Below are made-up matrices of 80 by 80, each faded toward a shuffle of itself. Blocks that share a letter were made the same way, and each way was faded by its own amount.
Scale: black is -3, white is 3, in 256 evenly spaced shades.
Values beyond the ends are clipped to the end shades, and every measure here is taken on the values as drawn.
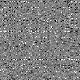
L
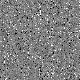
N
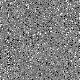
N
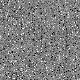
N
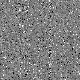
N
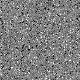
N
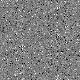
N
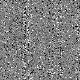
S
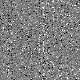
N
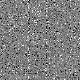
N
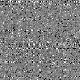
L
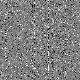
S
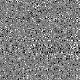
L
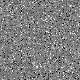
N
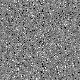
N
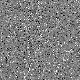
N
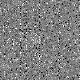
S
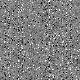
S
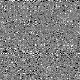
L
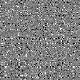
L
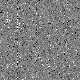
N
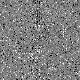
N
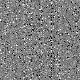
N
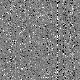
S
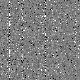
S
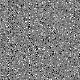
S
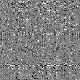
L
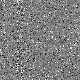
N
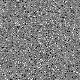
N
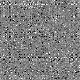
L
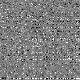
L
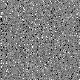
N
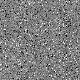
N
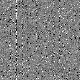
S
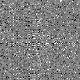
L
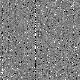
S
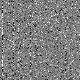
S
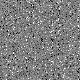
N
